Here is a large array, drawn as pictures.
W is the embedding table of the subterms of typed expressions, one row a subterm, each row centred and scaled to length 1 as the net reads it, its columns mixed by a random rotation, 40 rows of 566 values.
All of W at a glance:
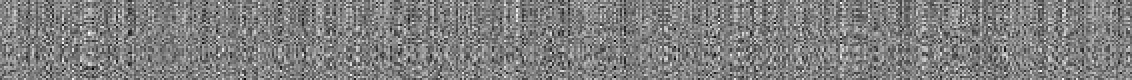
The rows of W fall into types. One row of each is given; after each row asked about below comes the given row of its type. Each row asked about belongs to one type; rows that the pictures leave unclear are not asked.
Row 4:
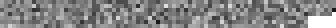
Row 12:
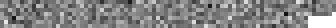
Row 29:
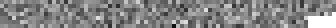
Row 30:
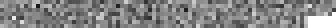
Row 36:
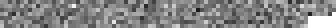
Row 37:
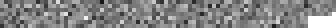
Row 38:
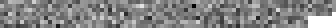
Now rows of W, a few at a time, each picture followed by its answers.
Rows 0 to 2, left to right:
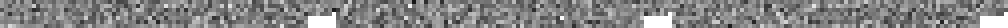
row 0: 4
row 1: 36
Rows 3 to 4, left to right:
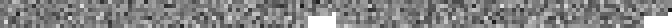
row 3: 12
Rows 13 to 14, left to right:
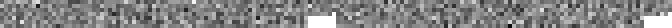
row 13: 30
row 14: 29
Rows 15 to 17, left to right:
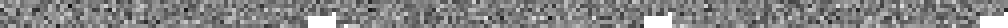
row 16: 4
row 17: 4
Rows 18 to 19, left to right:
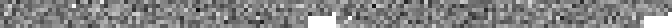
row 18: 36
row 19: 30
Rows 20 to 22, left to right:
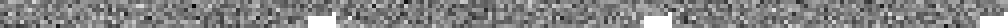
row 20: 38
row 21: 30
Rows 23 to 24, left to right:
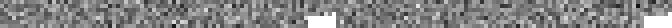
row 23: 29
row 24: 12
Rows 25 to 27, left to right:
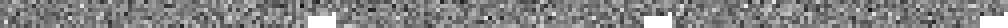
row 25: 12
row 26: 4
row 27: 36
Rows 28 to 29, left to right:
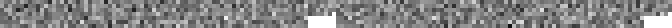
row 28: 29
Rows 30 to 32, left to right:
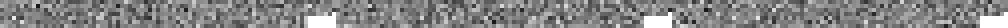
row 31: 4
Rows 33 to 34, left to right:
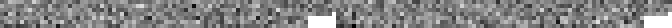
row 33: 38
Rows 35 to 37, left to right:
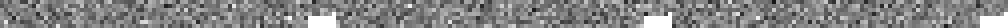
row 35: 12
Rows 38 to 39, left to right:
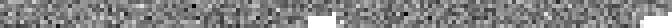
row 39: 30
